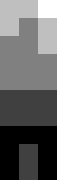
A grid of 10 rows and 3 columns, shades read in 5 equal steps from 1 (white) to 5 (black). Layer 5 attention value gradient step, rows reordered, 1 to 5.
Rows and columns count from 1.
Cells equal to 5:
7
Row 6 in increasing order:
4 4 4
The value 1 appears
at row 1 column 3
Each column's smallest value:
2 2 1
